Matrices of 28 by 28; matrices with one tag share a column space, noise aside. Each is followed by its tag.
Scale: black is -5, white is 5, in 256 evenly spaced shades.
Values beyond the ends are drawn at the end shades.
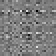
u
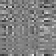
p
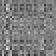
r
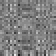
r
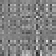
r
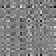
p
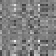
r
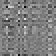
p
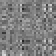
r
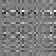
u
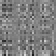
r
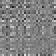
p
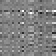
u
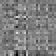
r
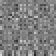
r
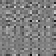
p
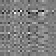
u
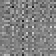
p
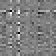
u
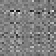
u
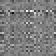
u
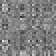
r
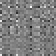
p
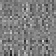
r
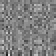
r
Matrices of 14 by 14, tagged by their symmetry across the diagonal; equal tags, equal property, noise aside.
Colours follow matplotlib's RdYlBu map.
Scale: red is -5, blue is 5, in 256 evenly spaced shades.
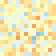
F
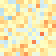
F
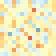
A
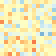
A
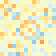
F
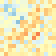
F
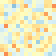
F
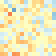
A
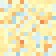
F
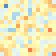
F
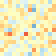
A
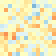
A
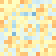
F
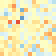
A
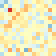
F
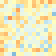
F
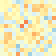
F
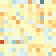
A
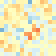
F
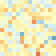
A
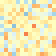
F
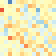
A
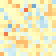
A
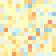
A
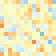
A
